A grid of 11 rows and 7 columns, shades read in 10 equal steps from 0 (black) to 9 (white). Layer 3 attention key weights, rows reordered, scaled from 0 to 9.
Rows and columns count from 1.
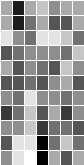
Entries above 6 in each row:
1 0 4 1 1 0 1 1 1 3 2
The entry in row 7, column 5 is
5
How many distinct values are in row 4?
4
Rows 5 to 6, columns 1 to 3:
6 3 5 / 3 3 4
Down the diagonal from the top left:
6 1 4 5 3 6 5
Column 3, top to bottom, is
6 4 4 5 5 4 8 7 7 8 9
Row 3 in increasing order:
4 4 5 7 8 8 8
